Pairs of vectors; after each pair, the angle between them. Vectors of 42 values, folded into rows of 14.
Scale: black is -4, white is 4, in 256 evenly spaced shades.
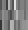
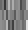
orthogonal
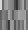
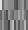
nearly parallel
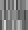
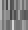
orthogonal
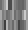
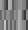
nearly opposite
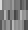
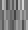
orthogonal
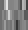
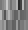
partly aligned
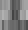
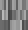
orthogonal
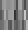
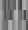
nearly opposite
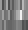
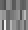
orthogonal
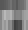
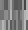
partly aligned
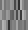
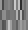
nearly opposite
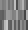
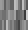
partly aligned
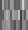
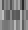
nearly opposite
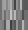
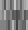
partly opposed
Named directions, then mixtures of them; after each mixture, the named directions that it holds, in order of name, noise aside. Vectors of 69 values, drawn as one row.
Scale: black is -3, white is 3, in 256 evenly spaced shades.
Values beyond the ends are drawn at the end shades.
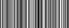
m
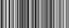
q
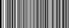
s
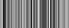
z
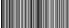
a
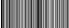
a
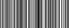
m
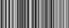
q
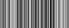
m, q, z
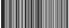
a, s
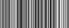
m, q, z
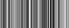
q, z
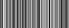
z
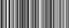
q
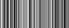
q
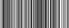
a, m, z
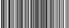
a, q, z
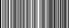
a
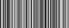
m, s, z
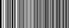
s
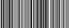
a, s, z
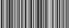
a, s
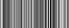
m, z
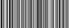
a, s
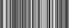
z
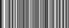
q, s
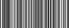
m, z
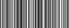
m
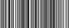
q, z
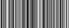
m, q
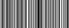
a, m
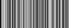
s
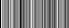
a, m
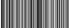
a
